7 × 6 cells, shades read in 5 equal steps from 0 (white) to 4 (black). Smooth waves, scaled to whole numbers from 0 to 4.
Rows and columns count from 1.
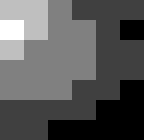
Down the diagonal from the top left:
1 1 2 2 3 4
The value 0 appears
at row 2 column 1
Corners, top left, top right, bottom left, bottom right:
1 3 3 4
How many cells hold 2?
13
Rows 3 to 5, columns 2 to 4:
2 2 2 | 2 2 2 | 2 2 3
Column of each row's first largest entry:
4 6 5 5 6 5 3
